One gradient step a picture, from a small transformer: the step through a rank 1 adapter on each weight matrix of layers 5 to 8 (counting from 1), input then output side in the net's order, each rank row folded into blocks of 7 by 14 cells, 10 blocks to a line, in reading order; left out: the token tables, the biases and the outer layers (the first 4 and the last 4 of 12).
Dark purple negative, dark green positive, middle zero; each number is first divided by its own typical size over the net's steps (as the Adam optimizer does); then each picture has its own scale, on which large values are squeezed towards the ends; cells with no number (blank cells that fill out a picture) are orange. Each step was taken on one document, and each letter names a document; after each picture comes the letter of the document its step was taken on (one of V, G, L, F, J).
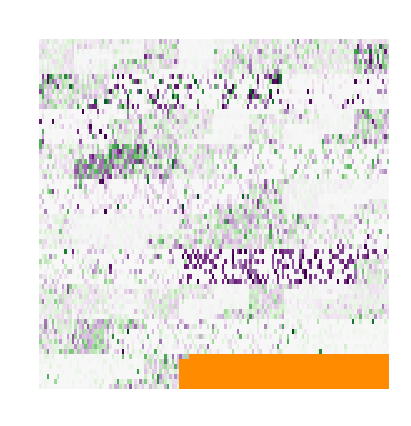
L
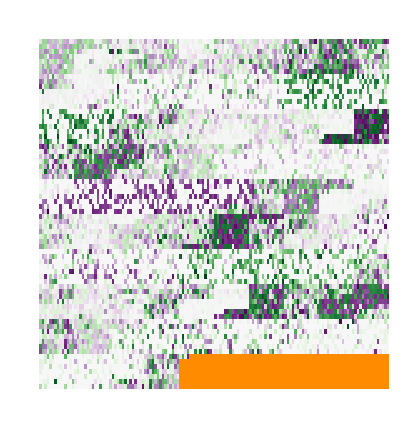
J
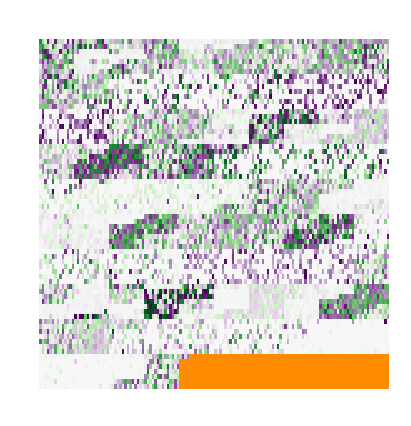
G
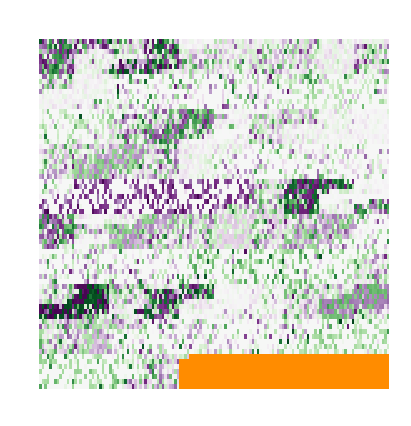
J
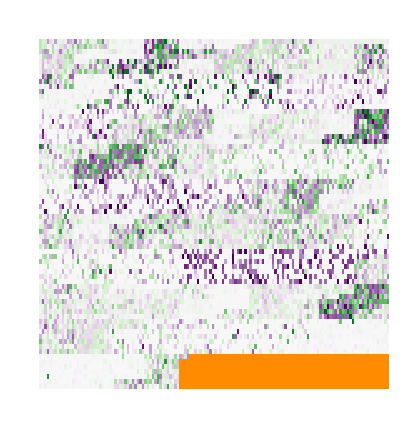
L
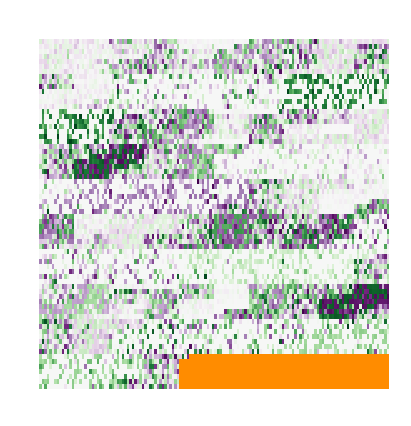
J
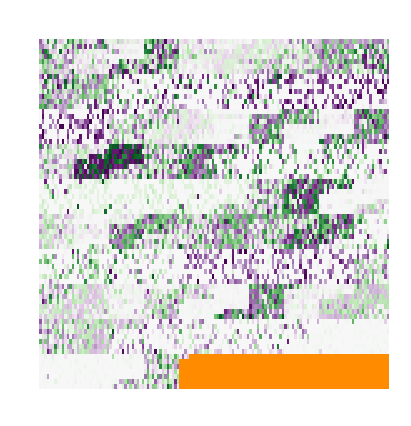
G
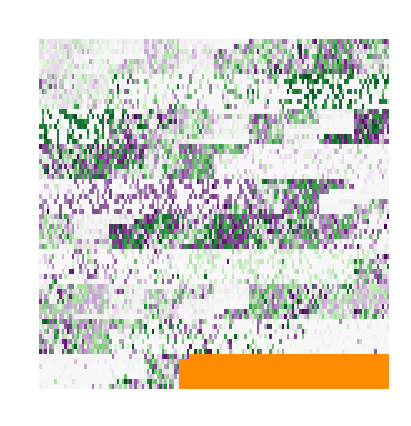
J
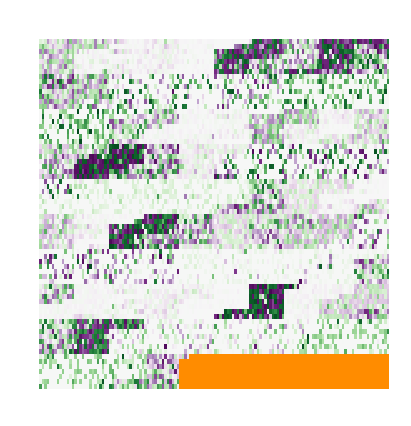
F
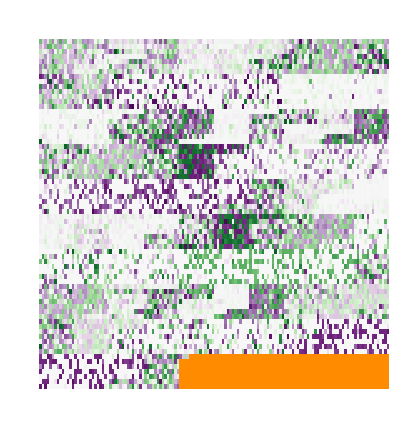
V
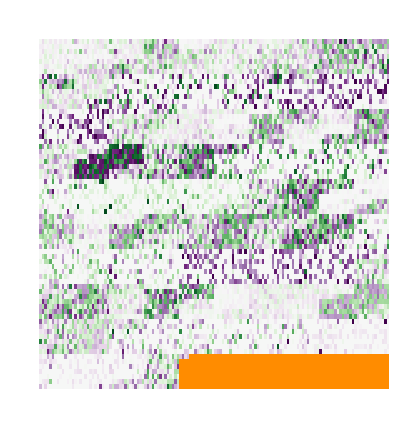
G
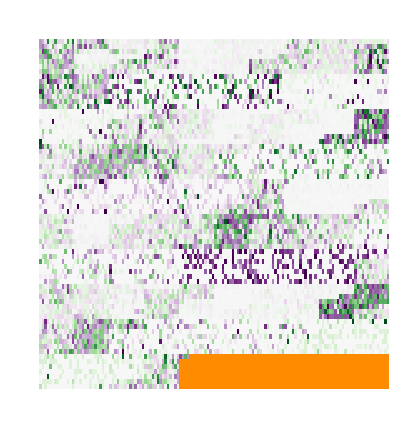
L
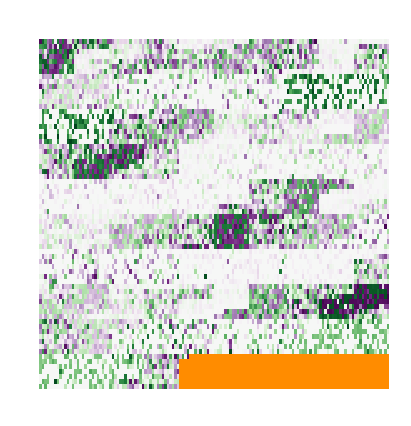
J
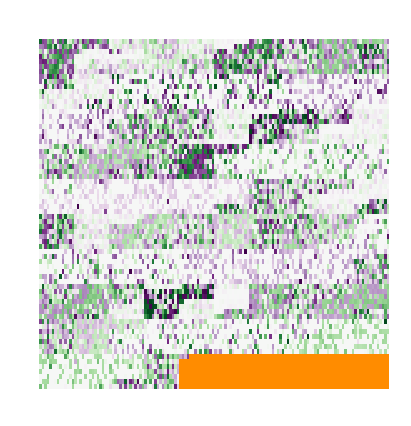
G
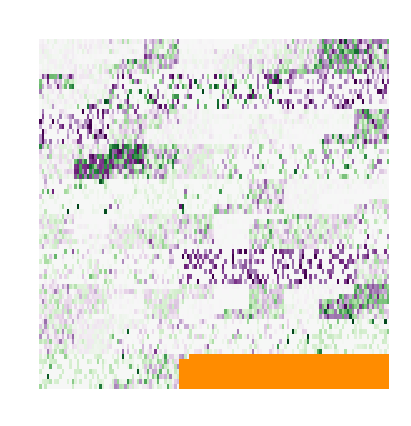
L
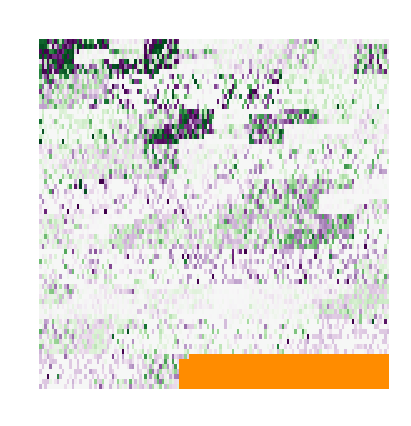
L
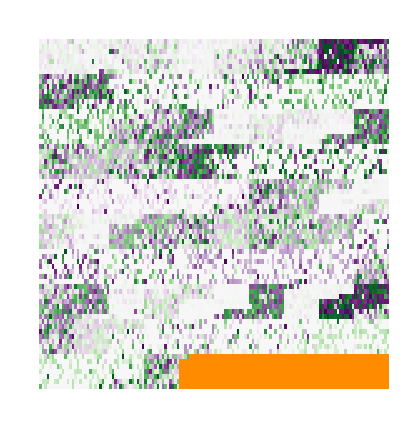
F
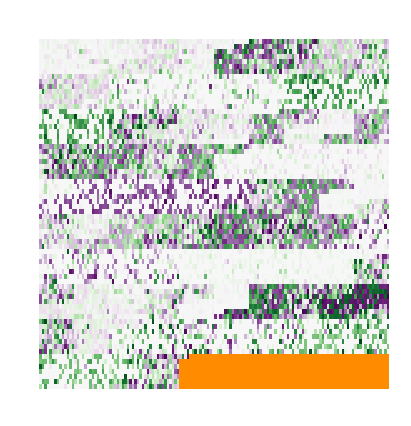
J
